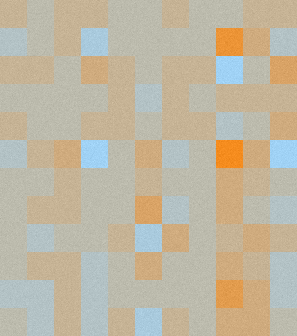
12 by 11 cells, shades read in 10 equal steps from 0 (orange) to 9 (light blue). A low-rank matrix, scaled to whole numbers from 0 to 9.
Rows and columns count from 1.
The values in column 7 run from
4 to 7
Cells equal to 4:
15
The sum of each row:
60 62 59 62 60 61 61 61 62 61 63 63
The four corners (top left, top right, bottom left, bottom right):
5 5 6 6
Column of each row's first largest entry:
2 4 9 6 9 4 1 7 6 4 1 6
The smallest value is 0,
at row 6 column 9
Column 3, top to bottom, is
5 5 6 6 6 4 5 5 6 5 5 5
